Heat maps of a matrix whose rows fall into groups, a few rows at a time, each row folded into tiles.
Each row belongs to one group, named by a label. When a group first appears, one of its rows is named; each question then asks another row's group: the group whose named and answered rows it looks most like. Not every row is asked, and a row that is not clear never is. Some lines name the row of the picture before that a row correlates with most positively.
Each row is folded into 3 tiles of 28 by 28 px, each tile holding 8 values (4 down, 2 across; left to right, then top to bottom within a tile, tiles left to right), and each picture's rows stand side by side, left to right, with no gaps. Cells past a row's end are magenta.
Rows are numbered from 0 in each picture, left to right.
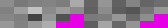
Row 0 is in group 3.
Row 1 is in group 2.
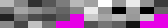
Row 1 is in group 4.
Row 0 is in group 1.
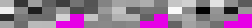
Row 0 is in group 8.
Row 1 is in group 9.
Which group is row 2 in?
4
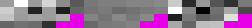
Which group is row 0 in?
4
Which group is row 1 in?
2
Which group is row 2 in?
8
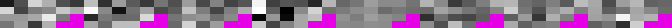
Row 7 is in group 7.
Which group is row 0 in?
7
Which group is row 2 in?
2
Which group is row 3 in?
8
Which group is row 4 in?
9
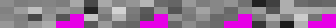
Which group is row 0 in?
3
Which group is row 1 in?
9
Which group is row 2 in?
9
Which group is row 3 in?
7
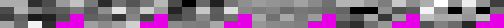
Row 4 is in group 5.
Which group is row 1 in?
3
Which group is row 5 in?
4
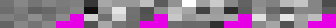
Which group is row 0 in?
2
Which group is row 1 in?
9
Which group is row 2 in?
4
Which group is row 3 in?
7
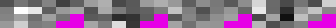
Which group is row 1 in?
1
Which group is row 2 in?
8
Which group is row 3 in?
8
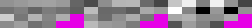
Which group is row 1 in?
7
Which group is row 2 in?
4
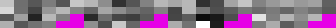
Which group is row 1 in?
1
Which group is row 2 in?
1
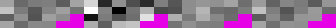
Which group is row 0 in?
8
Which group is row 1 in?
8
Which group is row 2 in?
9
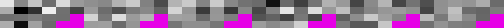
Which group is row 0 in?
5
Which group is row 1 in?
7
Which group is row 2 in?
4
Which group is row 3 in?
3
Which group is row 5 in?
9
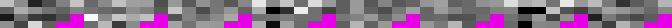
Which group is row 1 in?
7
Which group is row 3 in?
5
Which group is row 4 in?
2
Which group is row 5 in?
1
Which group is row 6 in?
5
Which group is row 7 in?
1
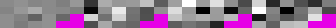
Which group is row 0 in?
3
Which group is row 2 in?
4
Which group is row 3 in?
8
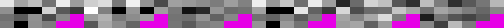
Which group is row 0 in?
5
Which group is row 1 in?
4
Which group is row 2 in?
5
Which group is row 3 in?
5
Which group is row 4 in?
7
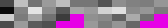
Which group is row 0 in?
9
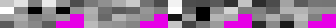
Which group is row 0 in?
4
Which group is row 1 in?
7
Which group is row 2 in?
8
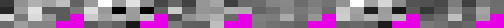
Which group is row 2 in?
7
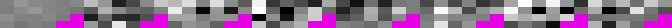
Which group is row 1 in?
1
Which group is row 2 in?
4
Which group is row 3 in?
8
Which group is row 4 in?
3
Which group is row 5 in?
2
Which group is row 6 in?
4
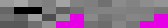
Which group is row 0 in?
5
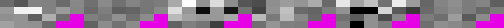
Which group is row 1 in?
2
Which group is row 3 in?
9
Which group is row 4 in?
5
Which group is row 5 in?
9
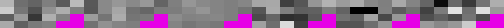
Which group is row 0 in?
8
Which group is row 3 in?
1
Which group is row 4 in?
5
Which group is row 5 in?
3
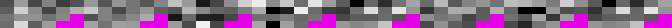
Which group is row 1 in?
8
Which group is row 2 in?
1
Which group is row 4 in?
3
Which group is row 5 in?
9
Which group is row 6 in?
5
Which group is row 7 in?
3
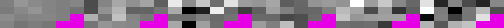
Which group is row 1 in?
9
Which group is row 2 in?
5
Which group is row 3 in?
1
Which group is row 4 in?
4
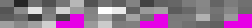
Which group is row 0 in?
3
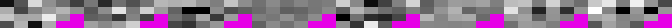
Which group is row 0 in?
7
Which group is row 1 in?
3
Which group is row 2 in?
5
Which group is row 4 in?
1
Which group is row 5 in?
9
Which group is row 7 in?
4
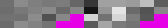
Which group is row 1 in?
9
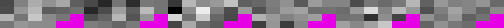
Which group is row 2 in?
9
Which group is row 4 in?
3
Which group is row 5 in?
9
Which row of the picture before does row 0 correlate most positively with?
1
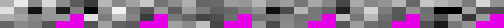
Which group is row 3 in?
5
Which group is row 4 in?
9
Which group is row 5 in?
5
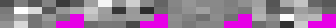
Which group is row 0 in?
2
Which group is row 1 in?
4
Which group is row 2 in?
3
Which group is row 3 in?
7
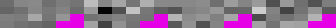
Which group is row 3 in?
8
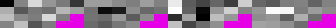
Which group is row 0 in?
7
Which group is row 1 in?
5
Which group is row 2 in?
8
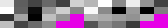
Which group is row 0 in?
8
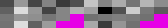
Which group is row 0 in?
2
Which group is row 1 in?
5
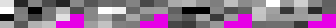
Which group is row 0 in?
8
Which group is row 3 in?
4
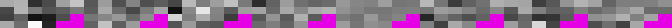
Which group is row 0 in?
1
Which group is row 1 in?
2
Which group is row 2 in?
9
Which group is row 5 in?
1
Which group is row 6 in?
1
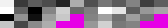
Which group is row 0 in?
8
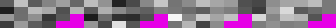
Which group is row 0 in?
9
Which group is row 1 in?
1
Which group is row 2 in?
7
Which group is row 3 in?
9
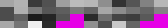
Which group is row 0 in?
1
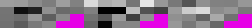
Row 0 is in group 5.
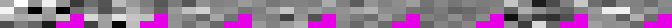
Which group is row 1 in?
7
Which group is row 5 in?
2
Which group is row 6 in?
1
